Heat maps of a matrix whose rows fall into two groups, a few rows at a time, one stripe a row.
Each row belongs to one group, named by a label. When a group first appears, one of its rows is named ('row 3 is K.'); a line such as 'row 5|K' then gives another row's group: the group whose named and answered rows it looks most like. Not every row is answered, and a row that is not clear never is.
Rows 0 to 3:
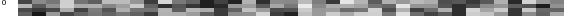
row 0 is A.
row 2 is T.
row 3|T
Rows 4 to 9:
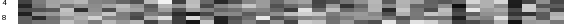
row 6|T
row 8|T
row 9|A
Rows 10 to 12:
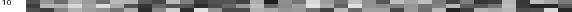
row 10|A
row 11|A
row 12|T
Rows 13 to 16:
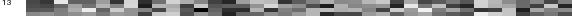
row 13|T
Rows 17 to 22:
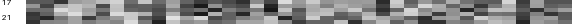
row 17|A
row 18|A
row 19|A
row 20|A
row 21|T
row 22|T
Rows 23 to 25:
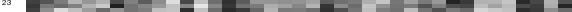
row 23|T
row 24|T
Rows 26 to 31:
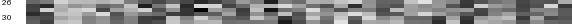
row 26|A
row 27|T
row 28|A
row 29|A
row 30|T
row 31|T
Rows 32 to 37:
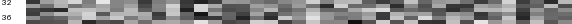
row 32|A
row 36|A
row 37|T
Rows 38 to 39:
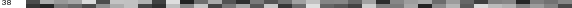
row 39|T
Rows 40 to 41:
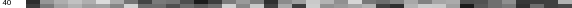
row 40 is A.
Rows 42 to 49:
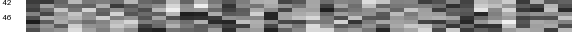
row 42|T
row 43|T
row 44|T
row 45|A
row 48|A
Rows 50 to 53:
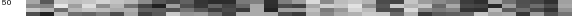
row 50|A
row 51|A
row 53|T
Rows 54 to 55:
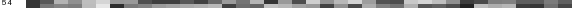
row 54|A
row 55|T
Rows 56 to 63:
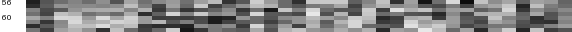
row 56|T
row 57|T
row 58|A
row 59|T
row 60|A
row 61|A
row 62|A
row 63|A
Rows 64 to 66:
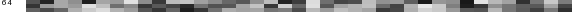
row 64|T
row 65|A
